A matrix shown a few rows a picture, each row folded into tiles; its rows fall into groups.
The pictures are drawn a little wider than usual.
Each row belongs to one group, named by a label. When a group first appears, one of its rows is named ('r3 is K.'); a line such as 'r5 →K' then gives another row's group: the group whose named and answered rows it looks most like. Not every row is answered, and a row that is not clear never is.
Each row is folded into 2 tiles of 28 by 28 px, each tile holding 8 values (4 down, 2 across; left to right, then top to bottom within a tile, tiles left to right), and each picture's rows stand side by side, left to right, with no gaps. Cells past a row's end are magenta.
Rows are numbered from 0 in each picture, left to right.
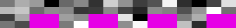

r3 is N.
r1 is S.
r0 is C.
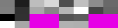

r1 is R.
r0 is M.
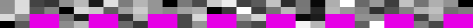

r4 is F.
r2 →C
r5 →M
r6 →S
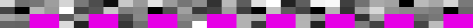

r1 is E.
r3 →S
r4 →F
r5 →F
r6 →C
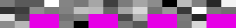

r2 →C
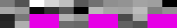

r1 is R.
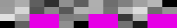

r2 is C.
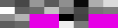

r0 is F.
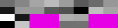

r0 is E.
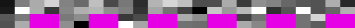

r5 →F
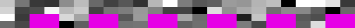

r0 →E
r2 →N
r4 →C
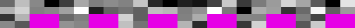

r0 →C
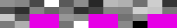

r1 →S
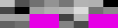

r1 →C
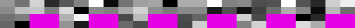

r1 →F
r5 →M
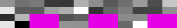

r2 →S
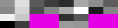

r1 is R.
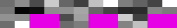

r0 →S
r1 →N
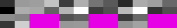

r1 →R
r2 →R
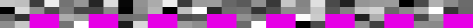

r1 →S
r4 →S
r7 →R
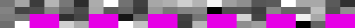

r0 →S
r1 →M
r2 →M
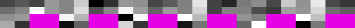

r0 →N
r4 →S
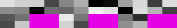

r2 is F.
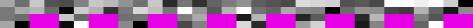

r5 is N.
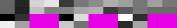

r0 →M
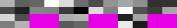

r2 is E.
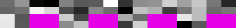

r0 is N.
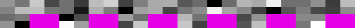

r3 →N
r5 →S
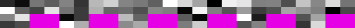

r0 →F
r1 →M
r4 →E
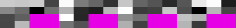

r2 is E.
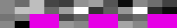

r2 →R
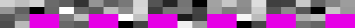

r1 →F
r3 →M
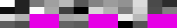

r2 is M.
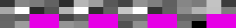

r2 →R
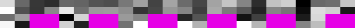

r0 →E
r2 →S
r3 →M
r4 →M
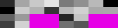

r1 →C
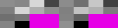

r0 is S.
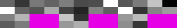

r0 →F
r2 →F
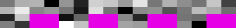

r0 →C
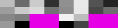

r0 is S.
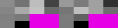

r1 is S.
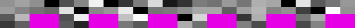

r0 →C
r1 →F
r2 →F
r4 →C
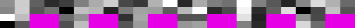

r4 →E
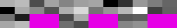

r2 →R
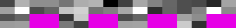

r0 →R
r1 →C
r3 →N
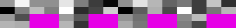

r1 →E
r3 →F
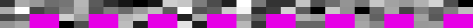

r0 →R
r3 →E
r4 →E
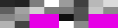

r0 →N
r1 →M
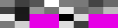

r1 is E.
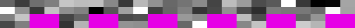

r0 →F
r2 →R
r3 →S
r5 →N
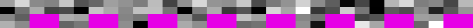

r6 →M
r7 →S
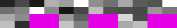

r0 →N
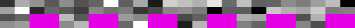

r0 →R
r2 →S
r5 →C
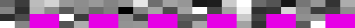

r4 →E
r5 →S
